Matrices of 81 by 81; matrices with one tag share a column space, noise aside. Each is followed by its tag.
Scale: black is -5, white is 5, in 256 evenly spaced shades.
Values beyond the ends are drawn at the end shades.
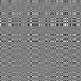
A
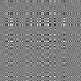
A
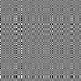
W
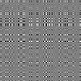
A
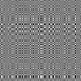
W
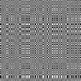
W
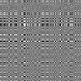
A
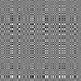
W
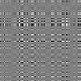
A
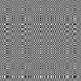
W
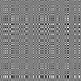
W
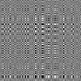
W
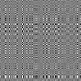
W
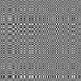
W
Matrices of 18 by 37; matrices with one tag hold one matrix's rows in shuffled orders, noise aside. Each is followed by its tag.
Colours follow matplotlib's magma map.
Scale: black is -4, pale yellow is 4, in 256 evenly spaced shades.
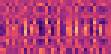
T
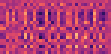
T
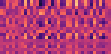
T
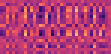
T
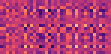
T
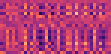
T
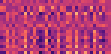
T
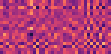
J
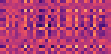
T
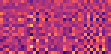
J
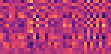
J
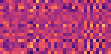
J
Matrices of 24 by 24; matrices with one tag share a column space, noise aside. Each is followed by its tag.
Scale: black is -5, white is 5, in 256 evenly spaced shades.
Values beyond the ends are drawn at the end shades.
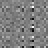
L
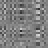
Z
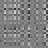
Z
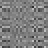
L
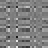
L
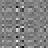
L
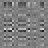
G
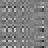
L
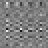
G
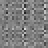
Z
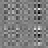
Z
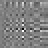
G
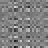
L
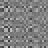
L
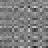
L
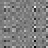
L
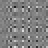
L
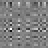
G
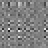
G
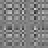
Z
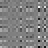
L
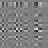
G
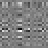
G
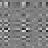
G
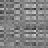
Z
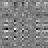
G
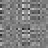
Z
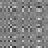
L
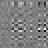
G
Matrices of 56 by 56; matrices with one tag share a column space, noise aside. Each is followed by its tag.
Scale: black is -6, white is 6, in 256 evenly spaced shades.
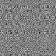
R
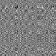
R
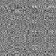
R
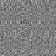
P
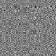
R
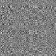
R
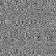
P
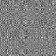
P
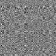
R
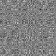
P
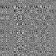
R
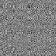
R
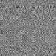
R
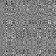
P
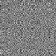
P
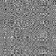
P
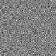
R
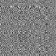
R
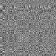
R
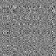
R
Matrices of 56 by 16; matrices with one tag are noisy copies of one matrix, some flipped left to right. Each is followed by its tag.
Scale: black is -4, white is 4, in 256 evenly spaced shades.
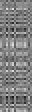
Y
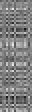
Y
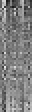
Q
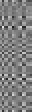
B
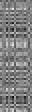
Y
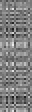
Y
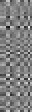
B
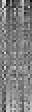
Q
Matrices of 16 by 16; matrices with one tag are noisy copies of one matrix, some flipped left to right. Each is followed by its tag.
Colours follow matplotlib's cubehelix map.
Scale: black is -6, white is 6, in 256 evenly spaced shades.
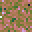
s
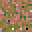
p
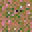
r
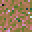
s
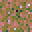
r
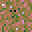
r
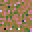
p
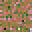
p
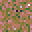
r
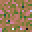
p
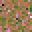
s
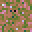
r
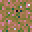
r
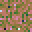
p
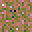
r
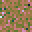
s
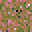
r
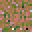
p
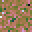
s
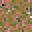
s
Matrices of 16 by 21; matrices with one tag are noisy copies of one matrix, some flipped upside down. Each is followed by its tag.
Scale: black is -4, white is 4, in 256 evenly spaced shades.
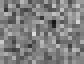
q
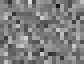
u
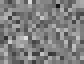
u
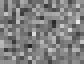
q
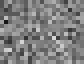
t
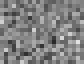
q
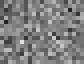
t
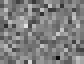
u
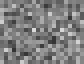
q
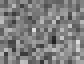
q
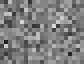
t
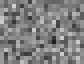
q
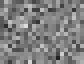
u
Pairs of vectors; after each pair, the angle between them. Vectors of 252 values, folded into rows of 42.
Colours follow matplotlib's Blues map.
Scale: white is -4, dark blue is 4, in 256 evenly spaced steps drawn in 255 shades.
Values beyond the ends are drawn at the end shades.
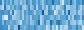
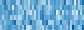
orthogonal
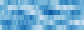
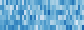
partly aligned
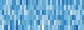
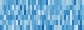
partly opposed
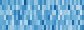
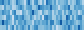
orthogonal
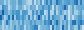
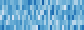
nearly opposite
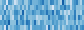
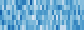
orthogonal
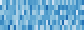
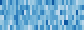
nearly opposite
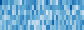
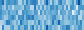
partly aligned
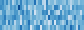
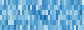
partly opposed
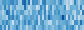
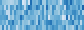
nearly opposite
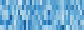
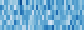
partly opposed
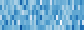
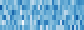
partly aligned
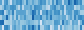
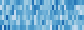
partly aligned
